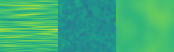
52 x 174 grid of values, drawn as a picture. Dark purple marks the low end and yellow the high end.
It is made of 1 by 3 panels. Panel 1,1: high, streaked across. Panel 1,2: middling, blotchy, faint in contrast. Panel 1,3: high, smooth, faint in contrast.
